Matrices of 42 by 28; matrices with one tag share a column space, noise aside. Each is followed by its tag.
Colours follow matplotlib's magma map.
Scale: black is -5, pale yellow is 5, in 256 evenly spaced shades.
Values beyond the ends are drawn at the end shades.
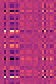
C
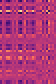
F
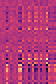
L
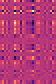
F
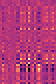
L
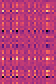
C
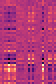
L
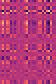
F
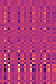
L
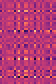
C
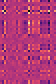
F
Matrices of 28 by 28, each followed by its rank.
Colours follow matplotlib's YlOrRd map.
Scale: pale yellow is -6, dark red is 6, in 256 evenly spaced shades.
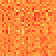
five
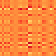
one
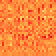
five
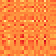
two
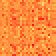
five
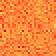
five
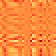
two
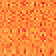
five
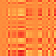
one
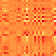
two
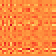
two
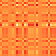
one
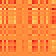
one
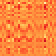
two
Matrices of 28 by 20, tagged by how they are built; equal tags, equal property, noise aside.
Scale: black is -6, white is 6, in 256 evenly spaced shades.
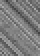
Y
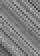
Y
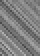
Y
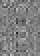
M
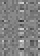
M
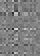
M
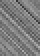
Y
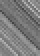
Y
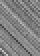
Y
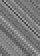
Y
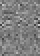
M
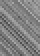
Y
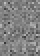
M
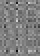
M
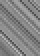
Y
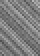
Y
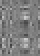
M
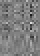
M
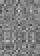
M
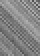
Y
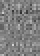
M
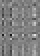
M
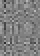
M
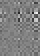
M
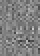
M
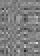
M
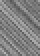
Y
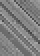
Y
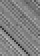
Y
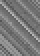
Y
